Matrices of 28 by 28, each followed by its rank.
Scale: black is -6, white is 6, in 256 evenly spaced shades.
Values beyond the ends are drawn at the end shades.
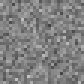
full rank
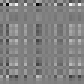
one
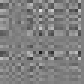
two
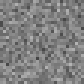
full rank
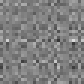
three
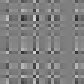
one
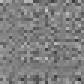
five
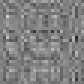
three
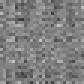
five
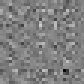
five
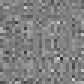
five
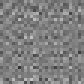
three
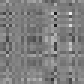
two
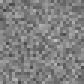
full rank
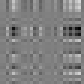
one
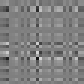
one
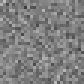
full rank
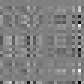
two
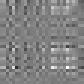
two
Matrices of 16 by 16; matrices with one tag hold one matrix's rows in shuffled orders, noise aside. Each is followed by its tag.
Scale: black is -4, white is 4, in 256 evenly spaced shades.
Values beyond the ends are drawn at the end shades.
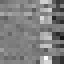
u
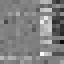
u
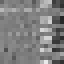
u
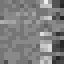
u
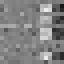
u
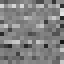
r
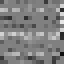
r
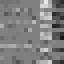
u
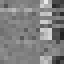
u
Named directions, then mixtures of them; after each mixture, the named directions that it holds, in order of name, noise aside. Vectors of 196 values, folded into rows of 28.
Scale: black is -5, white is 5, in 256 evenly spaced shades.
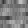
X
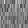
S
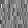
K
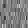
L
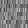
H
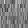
S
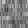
S, X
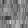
H, X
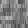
K, X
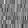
H, L, S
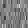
L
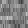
K, X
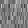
K, S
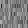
K, L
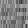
H, X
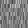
K, L, S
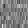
L, X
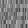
H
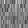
S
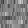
K, S, X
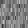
K, L, X
